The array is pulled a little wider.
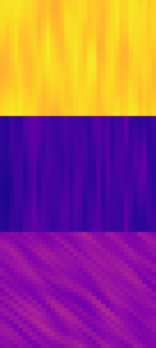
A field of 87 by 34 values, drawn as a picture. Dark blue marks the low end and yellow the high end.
It is made of 3 by 1 panels. Panel 1,1: very high, streaked downward, faint in contrast. Panel 2,1: very low, streaked downward, faint in contrast. Panel 3,1: low, slanting down to the right, faint in contrast.
